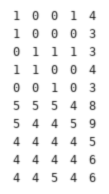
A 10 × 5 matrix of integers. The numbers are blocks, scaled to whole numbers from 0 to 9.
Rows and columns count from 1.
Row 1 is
1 0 0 1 4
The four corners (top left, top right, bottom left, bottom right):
1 4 4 6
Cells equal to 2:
0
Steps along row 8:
same same same up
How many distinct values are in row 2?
3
